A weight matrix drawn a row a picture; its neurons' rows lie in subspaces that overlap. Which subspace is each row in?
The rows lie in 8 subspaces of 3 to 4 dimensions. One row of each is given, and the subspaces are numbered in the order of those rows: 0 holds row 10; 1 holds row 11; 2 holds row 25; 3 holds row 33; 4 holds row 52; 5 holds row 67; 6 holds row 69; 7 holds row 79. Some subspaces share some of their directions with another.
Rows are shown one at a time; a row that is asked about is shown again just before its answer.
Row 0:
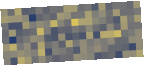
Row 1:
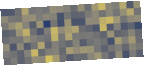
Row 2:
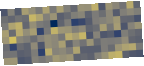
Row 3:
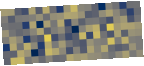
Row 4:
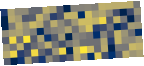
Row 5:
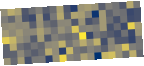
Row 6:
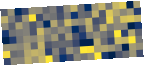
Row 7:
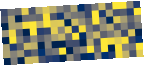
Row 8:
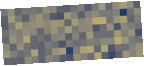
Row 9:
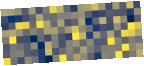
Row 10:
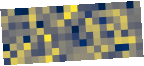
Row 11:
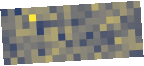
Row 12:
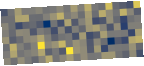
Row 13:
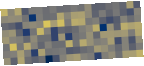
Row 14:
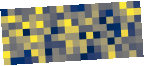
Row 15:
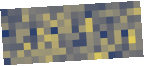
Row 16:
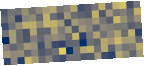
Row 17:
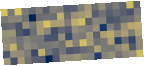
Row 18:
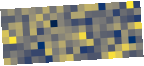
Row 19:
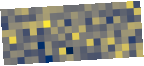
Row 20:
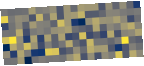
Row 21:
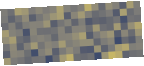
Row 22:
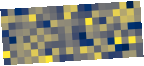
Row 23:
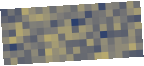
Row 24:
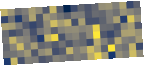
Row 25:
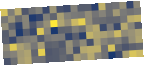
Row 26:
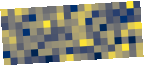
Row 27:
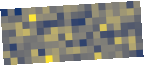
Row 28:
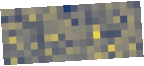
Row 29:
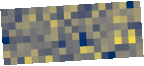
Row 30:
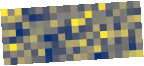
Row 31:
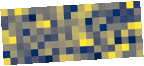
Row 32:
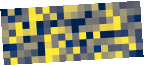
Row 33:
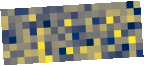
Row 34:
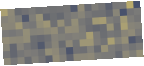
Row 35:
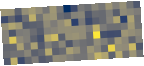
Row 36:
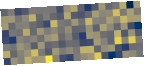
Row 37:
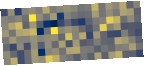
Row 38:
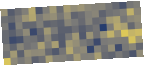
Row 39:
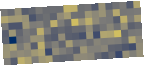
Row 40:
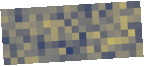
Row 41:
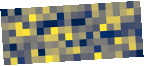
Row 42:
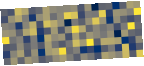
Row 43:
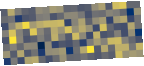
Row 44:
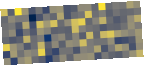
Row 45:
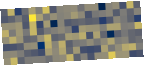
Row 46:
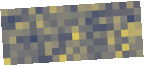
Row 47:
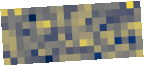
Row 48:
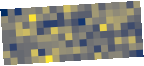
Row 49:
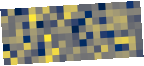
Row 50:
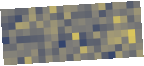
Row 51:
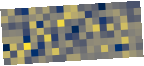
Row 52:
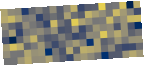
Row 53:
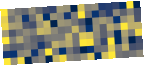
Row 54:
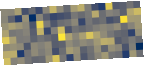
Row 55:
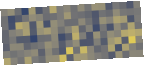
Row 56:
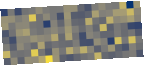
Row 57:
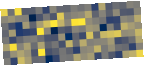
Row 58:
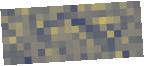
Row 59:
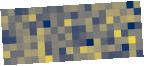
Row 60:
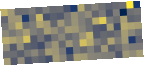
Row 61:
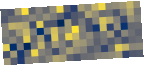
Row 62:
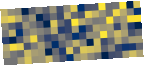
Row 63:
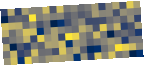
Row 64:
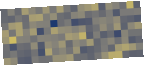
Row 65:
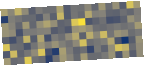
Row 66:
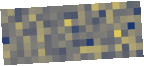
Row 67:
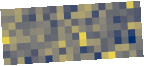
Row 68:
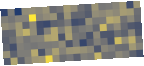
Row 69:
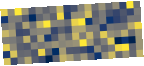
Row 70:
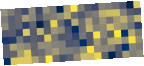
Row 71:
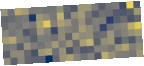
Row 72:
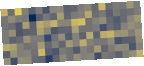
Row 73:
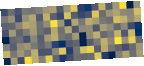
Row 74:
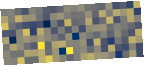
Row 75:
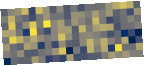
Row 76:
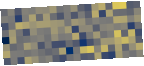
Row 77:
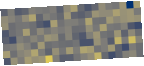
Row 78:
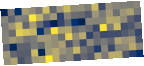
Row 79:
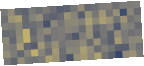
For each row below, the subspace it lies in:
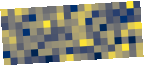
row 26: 1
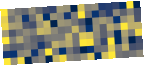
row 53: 7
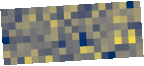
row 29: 5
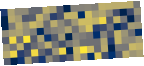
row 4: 7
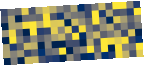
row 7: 5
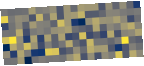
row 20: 6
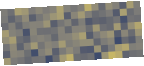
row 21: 7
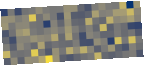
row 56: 0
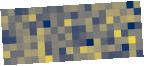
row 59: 3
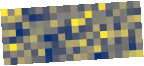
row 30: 4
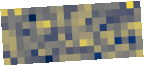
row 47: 1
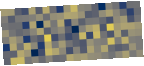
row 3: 0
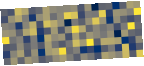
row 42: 3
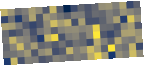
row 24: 2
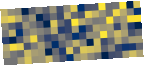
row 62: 4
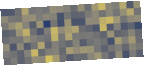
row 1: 6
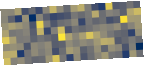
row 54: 1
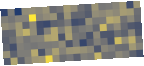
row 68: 1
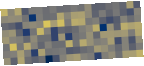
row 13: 0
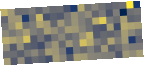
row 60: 7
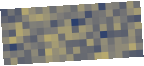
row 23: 4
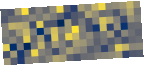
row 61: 0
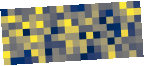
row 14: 0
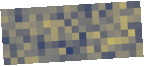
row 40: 7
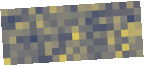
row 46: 5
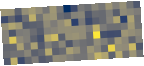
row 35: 2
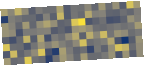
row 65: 6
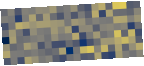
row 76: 3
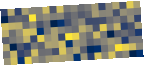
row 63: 6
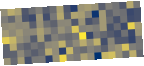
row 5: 5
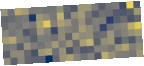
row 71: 4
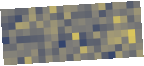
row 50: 5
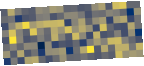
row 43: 5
